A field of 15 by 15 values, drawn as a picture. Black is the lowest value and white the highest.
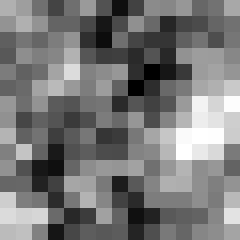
Histogram: bell-shaped. Ninth with the highest average: middle right. Mirror symmetry: none. Ninth with the lowest average: top middle.
